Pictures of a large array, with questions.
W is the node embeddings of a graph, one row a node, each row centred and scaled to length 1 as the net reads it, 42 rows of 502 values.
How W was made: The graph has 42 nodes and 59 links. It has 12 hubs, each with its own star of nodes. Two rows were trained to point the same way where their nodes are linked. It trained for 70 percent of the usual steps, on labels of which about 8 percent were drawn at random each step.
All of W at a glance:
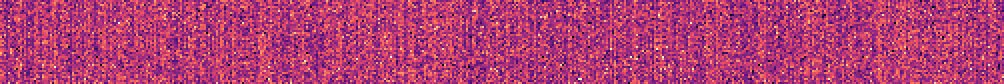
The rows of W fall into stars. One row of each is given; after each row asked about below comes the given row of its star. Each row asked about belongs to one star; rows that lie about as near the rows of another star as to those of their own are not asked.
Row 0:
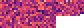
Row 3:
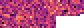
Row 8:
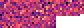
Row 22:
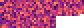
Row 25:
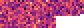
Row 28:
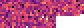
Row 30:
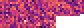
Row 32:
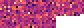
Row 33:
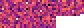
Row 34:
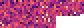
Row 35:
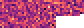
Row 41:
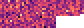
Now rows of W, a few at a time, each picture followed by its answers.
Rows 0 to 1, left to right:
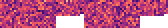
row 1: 33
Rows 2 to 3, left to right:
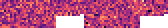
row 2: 34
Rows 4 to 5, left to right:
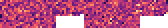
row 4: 25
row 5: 33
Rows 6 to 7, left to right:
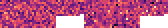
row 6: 35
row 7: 34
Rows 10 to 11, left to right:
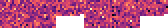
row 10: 30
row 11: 33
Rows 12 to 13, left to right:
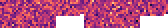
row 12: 3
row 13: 22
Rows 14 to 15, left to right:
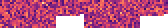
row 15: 41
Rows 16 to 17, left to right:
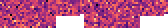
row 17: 0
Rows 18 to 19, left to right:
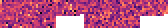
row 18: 30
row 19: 22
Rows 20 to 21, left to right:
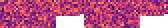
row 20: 32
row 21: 30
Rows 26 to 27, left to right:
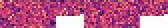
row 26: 35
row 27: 0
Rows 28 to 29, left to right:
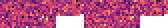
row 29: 8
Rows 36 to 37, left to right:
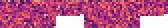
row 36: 3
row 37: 35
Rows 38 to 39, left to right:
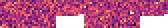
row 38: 28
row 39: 0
